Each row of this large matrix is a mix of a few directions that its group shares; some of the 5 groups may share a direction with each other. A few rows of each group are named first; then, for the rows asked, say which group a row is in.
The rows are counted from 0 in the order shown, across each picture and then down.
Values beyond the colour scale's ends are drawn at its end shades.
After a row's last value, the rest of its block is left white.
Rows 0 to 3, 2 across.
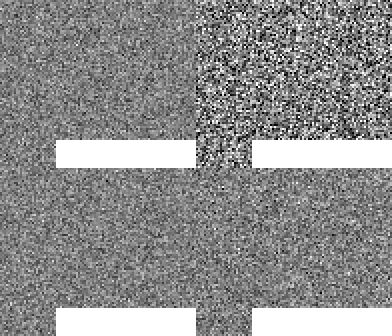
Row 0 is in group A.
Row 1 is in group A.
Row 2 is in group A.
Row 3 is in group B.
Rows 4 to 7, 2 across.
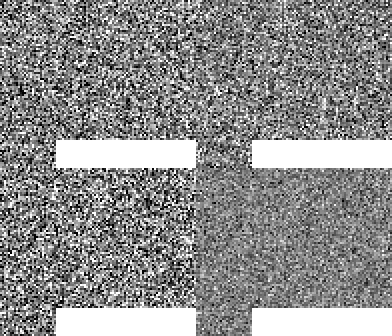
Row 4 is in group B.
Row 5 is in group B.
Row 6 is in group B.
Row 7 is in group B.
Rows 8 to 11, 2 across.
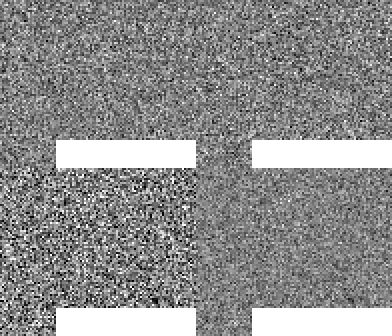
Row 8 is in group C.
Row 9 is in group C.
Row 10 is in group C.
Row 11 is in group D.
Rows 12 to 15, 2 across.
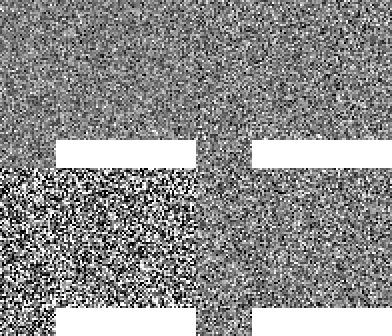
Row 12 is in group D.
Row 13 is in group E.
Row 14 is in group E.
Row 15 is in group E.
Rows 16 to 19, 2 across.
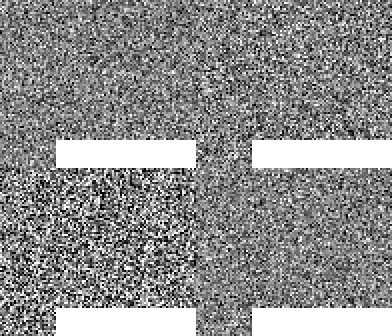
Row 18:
A
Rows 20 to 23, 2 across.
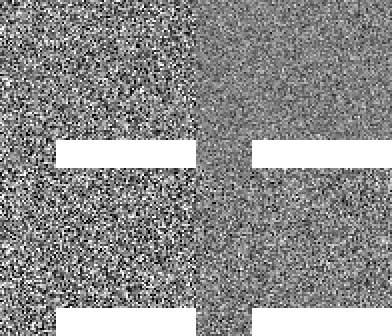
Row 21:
E
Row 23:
B
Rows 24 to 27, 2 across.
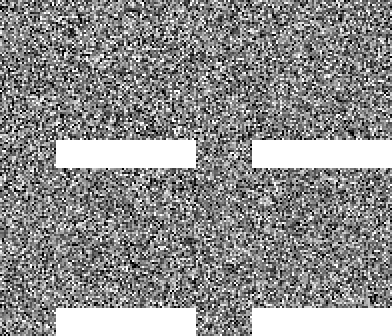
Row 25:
E
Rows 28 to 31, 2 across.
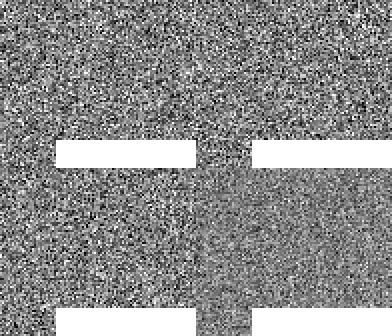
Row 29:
E
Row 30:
C
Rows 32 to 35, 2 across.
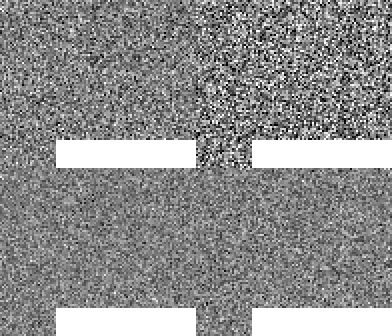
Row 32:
D
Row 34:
D
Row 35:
A
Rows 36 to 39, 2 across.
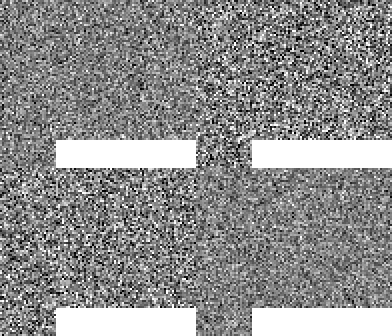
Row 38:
E
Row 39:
C
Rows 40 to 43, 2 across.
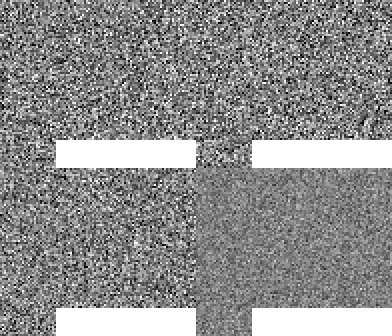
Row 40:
E
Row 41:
B
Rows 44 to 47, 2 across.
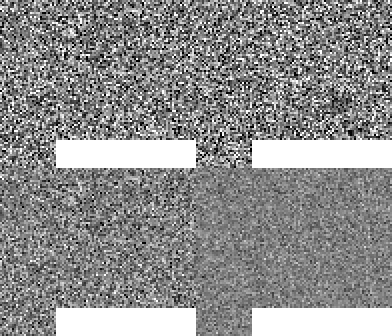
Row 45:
A
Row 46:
D
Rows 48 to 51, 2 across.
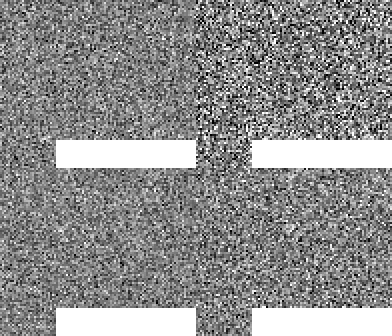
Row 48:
C
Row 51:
D
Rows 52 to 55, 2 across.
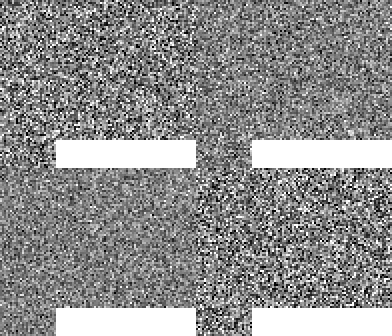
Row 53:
A
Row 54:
D
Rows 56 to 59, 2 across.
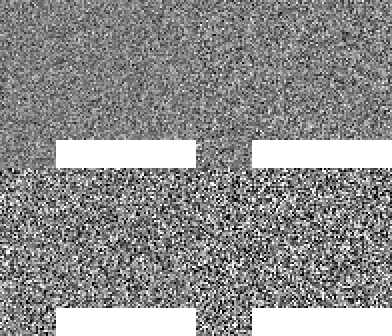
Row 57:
B
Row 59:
A
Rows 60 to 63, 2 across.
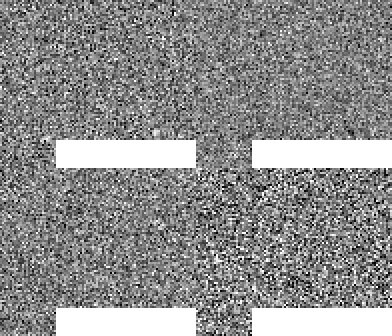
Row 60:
C
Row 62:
B
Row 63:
B
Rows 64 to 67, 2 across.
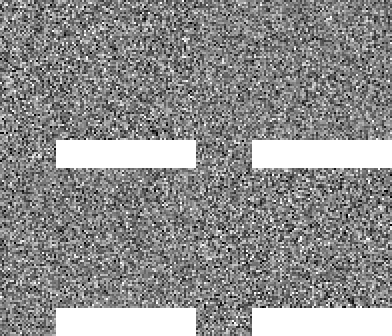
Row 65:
B
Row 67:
D
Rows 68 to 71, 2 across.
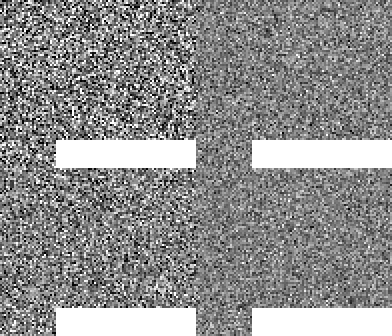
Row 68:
B
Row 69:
D
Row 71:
C
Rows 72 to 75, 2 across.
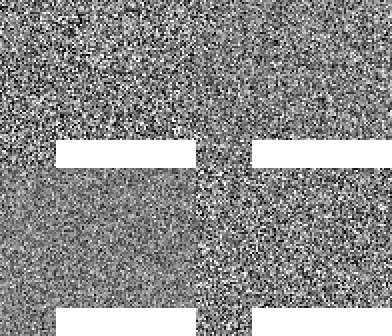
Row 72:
D
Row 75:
A
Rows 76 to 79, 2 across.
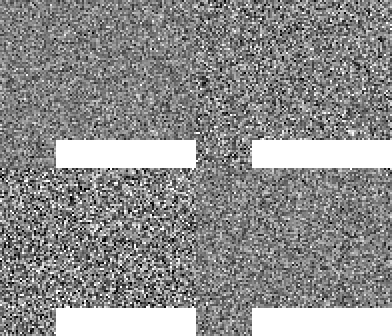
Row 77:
C
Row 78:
D
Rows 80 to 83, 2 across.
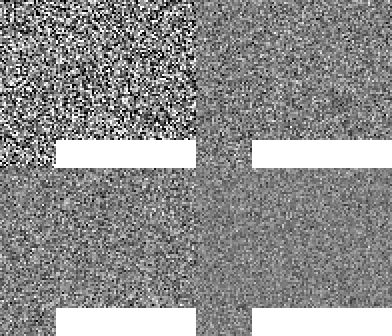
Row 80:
B
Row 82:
A
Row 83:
C
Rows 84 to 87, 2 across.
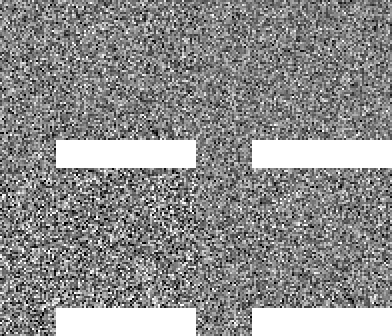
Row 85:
A
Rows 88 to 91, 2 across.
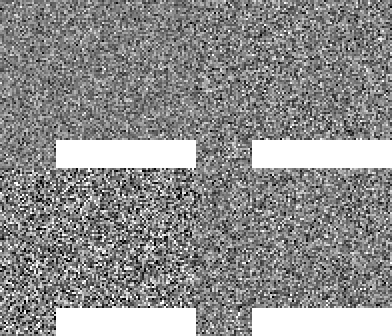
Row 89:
E
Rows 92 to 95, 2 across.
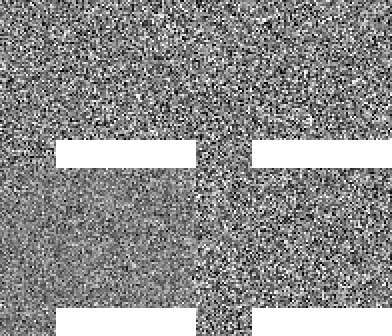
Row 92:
E
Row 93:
B
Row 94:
B
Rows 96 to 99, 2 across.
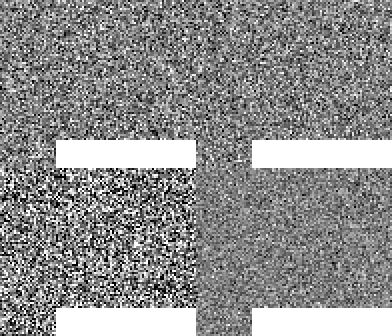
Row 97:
C
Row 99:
E
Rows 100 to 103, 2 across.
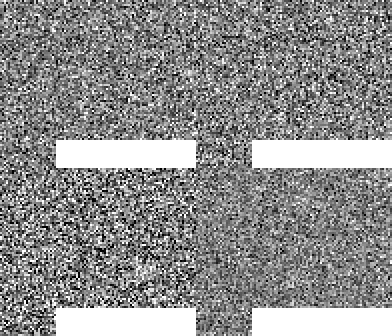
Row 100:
B
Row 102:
A
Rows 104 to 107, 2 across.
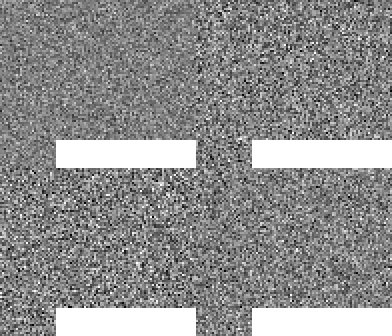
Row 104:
B
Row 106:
E
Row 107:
A
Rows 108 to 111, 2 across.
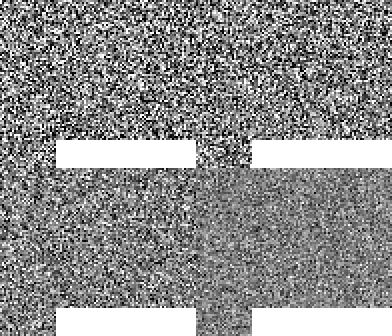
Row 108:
E
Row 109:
C
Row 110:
C
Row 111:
E
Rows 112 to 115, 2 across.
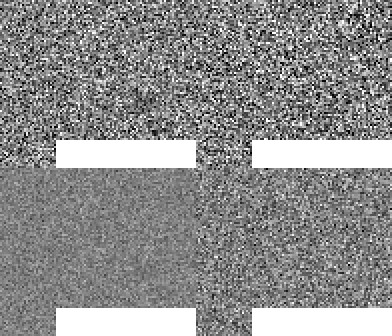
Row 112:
A
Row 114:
A
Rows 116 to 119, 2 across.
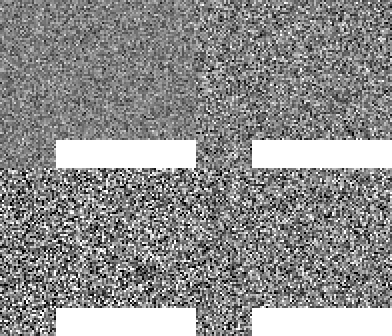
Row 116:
A
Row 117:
C
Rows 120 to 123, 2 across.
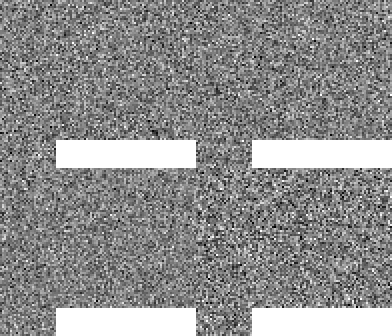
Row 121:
B
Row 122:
C
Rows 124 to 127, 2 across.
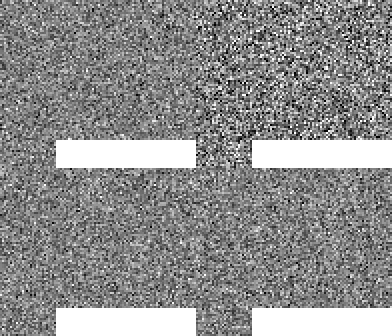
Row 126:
B
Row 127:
E
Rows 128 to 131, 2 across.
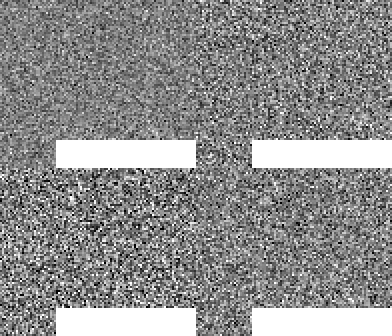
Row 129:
B
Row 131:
D
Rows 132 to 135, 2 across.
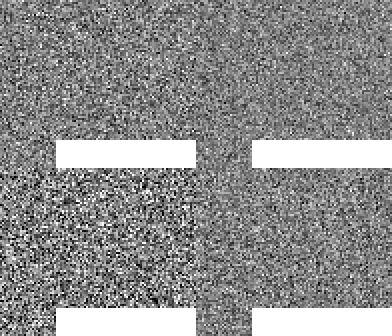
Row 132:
B
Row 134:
D
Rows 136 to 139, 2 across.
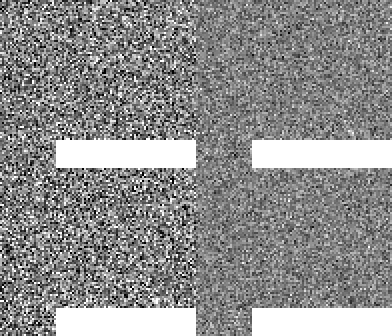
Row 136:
D
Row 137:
D
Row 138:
C
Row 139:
C
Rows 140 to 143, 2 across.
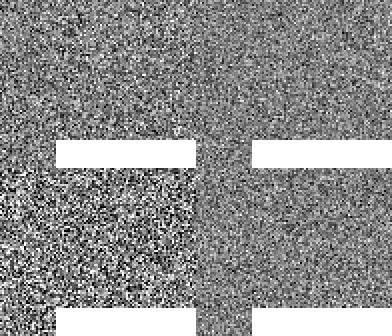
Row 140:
D
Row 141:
B
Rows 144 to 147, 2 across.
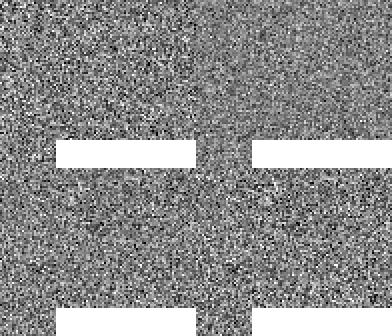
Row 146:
D
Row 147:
D
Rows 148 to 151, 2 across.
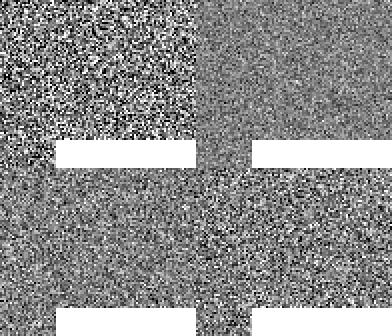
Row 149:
A
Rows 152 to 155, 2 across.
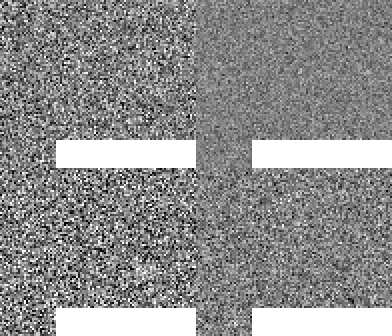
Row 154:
A
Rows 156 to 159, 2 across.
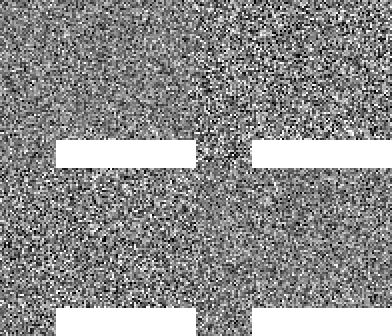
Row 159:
D
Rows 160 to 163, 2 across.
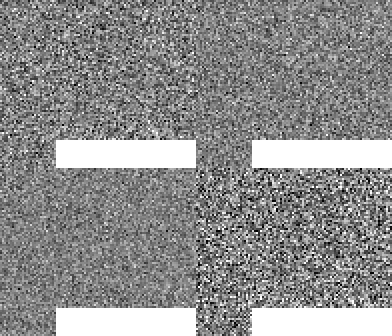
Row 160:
A
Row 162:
B
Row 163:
E
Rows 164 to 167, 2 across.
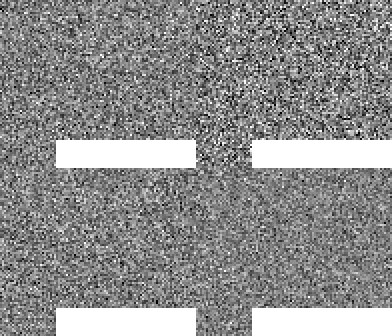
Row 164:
D
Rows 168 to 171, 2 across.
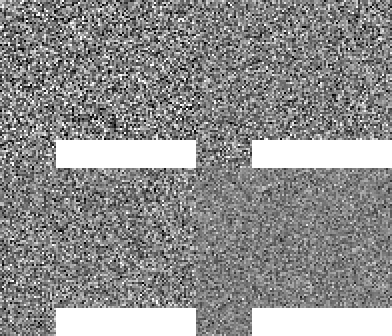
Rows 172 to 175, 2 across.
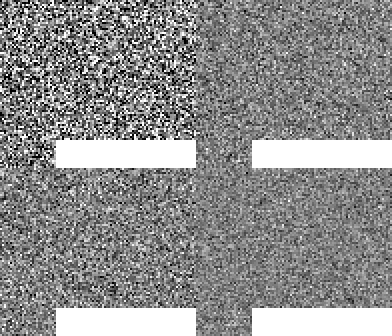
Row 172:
D
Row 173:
A
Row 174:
B
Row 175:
E
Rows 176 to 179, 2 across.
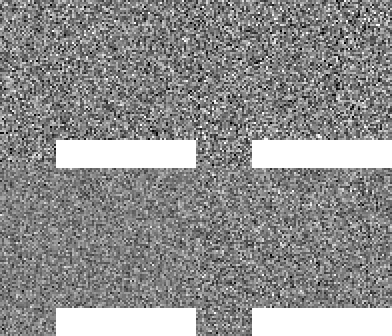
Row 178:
B
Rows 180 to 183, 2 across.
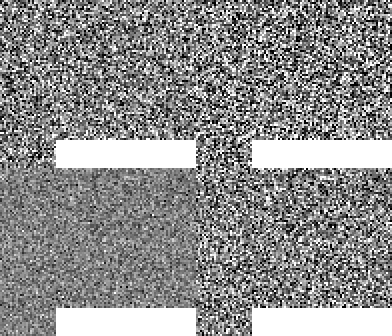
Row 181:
A
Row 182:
D
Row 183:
D
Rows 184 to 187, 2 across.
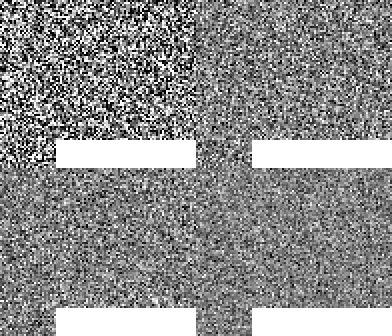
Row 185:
B
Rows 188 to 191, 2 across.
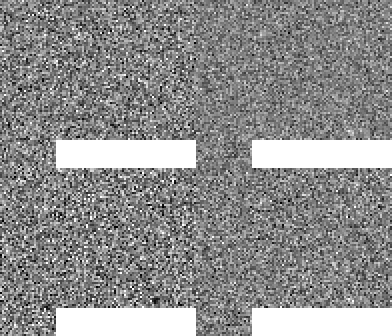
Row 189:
E
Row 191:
E
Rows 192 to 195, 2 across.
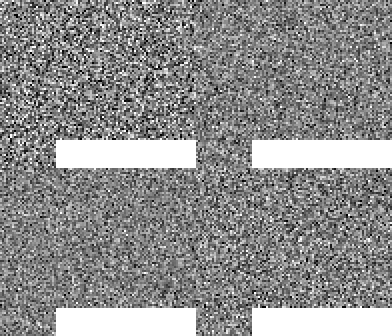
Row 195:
D
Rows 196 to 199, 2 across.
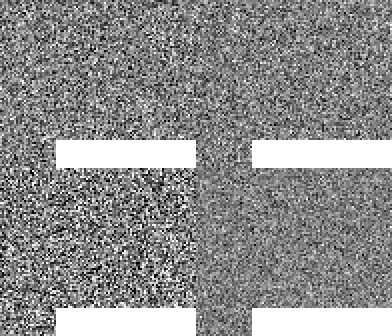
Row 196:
C
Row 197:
A
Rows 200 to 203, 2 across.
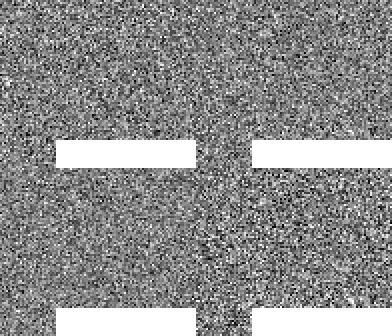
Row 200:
C
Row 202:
B
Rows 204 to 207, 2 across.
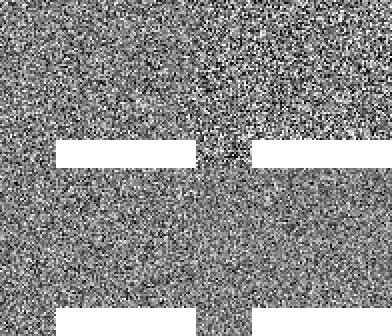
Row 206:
A
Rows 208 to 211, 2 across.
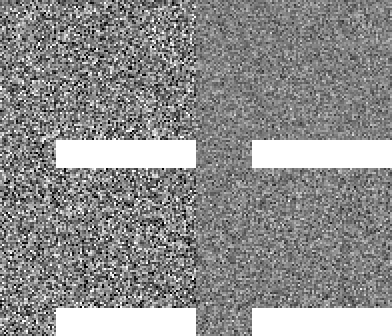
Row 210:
B
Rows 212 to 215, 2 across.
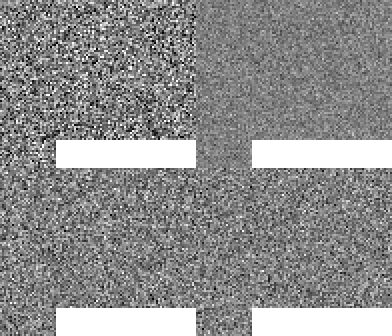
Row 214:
C
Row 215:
B
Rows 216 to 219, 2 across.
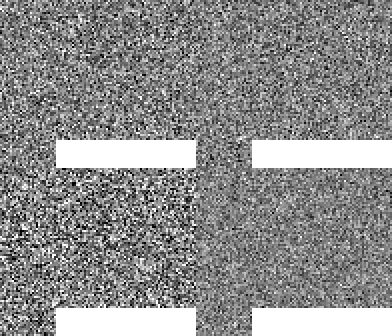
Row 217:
C
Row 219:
A
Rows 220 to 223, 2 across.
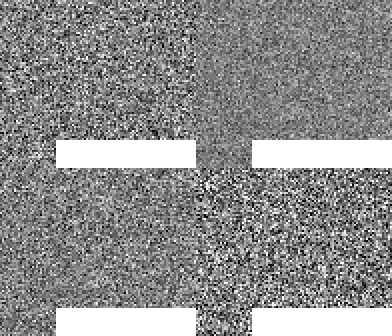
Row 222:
B
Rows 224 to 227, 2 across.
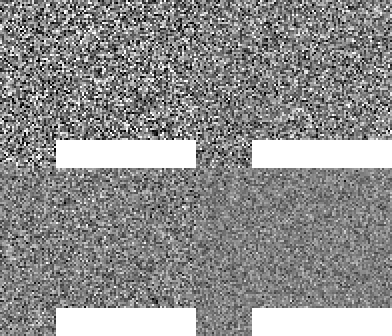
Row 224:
A
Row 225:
B
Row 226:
E
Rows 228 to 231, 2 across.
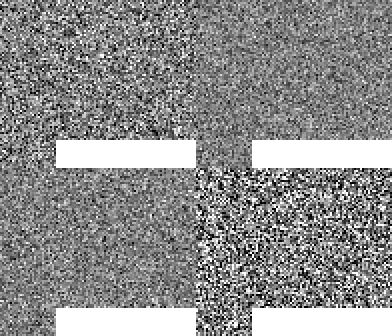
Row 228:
D
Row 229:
B
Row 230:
D
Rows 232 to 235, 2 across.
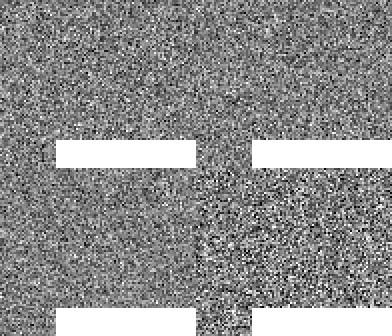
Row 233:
D
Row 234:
E
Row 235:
E
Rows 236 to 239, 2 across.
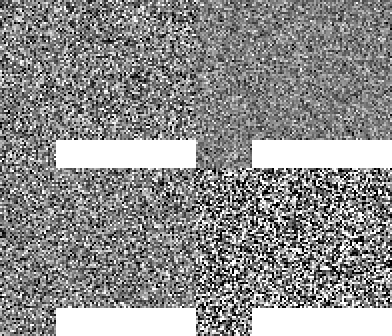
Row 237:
C
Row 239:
A
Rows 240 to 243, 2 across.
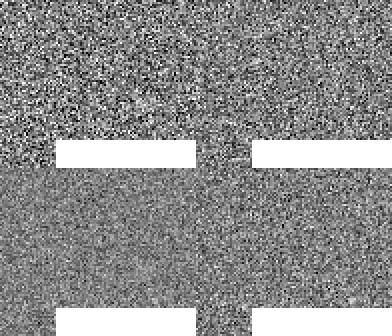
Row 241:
E
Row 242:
A
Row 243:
C
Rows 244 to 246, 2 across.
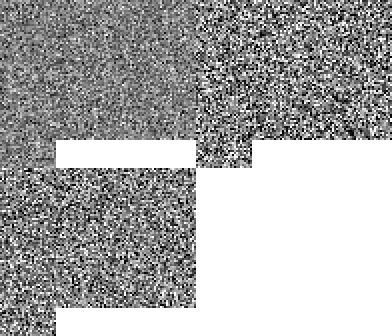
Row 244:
E
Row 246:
B
